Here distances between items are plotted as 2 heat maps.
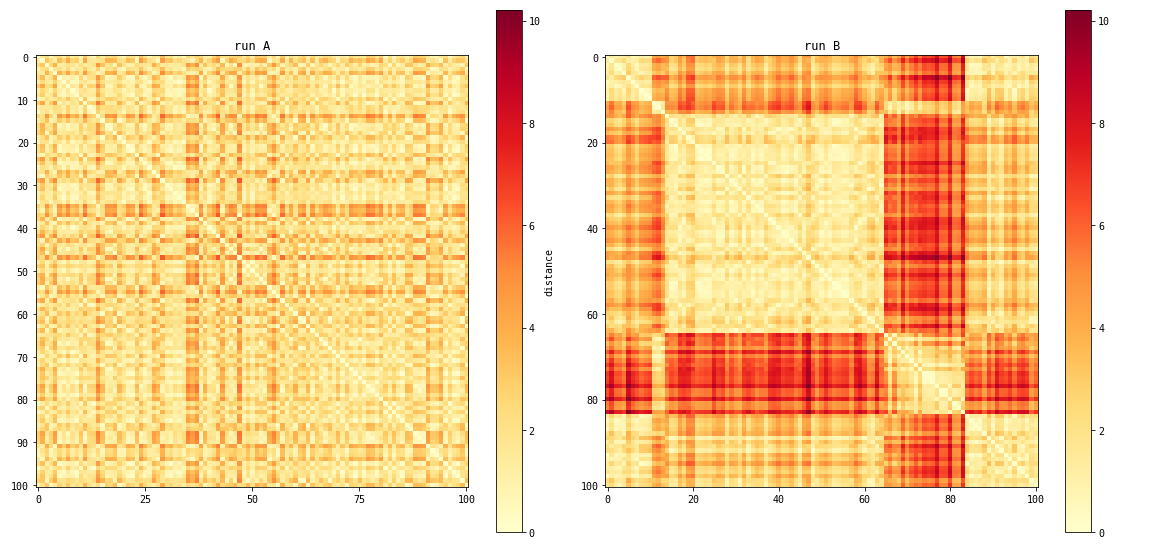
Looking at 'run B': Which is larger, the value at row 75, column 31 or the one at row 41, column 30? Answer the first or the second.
the first
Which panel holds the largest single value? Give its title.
run B
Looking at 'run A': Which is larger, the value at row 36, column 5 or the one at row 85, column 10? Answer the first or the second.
the first
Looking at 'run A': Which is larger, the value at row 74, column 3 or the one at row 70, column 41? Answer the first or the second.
the second
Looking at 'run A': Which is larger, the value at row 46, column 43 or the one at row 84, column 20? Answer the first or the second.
the first
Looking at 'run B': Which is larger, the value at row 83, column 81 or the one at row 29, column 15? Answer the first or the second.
the first
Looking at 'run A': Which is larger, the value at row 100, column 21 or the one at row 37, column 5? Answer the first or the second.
the second
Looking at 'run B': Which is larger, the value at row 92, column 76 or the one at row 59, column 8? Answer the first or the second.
the first
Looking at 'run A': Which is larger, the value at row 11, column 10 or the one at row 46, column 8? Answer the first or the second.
the first
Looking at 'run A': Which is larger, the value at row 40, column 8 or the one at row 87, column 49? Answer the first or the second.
the second
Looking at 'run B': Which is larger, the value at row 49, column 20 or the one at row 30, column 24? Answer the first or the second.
the first
